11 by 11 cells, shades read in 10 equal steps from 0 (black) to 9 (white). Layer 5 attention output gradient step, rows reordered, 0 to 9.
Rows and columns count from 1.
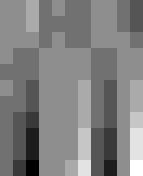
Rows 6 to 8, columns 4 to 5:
5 5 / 5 5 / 5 5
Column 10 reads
4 4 5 5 5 5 5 5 5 5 5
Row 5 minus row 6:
-1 0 1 0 0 0 -1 0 1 0 -1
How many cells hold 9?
1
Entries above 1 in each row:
11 11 11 11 11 11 11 11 10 10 9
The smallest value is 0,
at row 11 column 3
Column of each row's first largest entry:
3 3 1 1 4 7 7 11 11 11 11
